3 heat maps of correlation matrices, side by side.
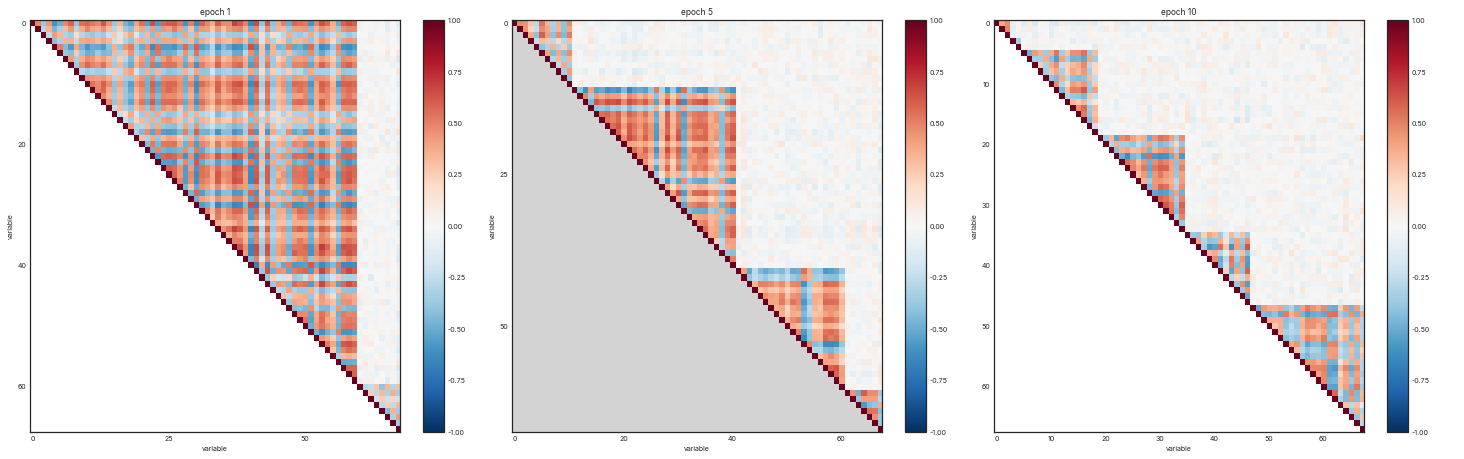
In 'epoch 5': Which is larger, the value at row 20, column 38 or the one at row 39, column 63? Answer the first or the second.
the second
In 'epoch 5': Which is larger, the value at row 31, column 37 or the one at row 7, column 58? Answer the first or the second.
the second
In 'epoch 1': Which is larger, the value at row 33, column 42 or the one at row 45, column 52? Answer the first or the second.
the second
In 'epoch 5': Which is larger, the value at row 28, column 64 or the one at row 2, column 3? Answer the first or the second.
the second
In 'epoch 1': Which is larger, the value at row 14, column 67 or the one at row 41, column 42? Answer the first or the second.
the first
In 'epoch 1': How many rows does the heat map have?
68
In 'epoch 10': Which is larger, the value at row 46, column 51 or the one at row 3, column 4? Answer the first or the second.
the first
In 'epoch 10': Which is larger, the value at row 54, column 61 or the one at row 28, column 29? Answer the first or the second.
the first
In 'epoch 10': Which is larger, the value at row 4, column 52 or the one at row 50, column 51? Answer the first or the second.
the second
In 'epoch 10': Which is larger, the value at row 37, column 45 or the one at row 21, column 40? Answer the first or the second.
the second
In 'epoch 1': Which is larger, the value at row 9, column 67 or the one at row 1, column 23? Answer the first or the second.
the first
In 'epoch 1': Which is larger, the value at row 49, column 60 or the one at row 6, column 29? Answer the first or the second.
the second
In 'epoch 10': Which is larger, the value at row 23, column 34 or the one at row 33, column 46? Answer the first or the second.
the first
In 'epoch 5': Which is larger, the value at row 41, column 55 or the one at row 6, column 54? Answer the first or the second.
the second
